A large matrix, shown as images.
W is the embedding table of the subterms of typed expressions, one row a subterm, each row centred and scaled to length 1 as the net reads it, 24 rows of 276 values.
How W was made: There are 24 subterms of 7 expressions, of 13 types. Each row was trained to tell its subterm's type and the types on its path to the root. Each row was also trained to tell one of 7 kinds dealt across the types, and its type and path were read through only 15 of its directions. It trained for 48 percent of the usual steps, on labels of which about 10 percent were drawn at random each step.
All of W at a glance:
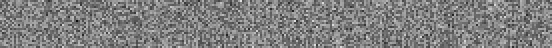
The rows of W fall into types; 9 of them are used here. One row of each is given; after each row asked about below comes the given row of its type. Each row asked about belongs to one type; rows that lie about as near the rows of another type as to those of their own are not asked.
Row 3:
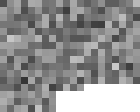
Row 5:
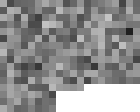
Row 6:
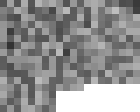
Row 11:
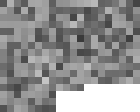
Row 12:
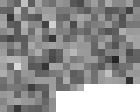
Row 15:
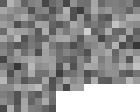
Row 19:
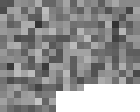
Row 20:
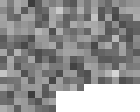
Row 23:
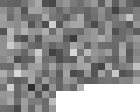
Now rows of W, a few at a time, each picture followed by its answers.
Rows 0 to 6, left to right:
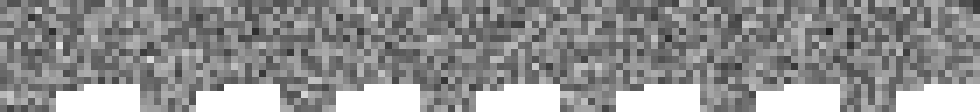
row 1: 11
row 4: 11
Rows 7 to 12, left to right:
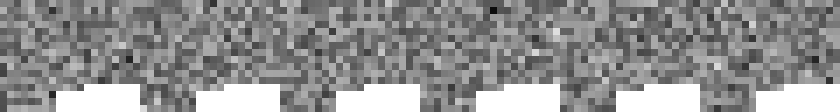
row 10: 6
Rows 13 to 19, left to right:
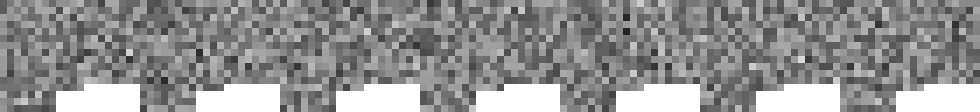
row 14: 3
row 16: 20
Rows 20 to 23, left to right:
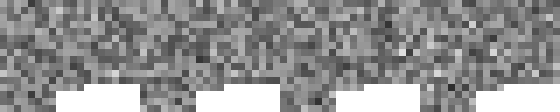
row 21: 23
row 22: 20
